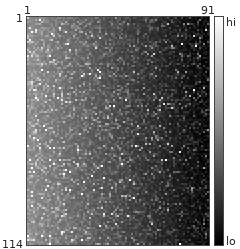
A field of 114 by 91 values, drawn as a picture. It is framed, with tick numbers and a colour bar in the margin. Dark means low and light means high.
No regular stripes run through it. The grain is fine, like static. There is an overall slope up to the left.
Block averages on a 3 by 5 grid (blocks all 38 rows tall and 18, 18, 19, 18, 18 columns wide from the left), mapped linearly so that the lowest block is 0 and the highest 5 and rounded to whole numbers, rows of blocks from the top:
54210 / 54310 / 54310
